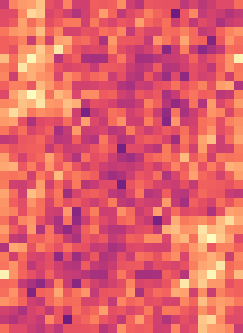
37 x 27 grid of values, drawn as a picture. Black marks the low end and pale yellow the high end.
It looks the same turned upside down. No overall slope runs across the table. No regular stripes run through it.
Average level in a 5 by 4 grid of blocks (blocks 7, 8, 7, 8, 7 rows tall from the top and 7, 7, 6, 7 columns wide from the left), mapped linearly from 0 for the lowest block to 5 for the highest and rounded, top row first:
5211
5202
3013
2025
1125
